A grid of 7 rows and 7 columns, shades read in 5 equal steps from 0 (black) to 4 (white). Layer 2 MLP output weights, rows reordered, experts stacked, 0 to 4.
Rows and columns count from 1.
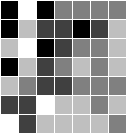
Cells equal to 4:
4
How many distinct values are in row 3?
5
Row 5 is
3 2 1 1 2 2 2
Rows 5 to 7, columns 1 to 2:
3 2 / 1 1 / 4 1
